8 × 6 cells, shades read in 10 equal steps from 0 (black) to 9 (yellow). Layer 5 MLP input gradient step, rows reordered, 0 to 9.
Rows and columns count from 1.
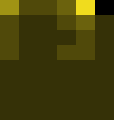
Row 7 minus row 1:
-4 -1 -1 -2 -7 2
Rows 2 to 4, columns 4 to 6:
3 4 2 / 2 3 2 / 3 3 2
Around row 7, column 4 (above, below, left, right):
2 2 2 2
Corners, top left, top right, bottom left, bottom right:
6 0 2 2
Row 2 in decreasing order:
4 3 3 2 2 2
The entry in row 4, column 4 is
3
